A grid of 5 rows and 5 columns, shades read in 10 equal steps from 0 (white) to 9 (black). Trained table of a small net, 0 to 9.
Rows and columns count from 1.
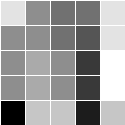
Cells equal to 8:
1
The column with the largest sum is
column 4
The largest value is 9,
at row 5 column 1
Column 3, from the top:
5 5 4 4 2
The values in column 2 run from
2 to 4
